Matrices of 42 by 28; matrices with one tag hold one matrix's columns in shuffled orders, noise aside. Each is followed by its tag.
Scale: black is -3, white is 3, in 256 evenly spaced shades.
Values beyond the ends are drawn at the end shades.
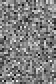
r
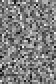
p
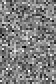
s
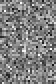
s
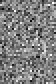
s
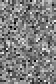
r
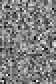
r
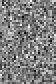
p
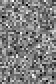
p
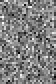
p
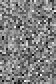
r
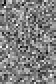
p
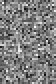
s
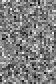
p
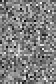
s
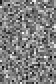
p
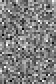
r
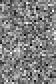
s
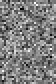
s
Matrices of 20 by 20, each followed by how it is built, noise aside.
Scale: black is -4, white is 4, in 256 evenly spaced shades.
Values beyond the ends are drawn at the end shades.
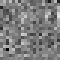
low rank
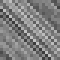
Toeplitz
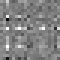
low rank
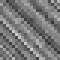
Toeplitz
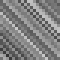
Toeplitz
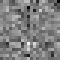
low rank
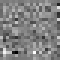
low rank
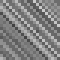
Toeplitz
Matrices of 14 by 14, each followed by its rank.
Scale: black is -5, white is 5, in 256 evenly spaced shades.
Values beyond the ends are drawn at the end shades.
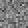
full rank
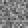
full rank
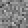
full rank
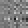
two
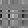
one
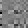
two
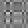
one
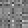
two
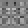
two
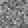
full rank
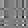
one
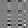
one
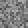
full rank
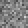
full rank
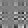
one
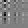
one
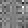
two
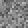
full rank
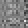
two
